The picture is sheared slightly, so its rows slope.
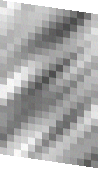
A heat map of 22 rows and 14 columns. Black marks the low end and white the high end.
Streaks slant up to the right. The top left is the ninth with the highest average. The top left is the calmest part.
